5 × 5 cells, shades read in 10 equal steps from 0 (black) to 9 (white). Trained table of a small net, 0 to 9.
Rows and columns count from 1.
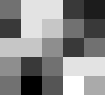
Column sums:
22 25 27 25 21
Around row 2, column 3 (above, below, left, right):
8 5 8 4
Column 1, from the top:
4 2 7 5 4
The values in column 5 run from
1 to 8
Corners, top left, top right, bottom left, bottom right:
4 1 4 6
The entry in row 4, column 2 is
2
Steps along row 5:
down up up down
